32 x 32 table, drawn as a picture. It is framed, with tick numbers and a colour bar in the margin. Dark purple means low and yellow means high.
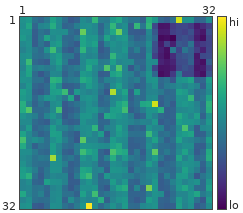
The ninth with the lowest average is the top right. Overall the values sit about 40% of the way up the scale. An odd patch, lower than its surroundings, sits in the top right. Stripes running up and down repeat 6 times from left to right.
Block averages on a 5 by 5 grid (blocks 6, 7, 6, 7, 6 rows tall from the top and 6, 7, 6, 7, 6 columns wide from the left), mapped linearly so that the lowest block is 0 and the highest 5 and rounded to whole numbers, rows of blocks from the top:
44410 / 44411 / 44435 / 44434 / 44434
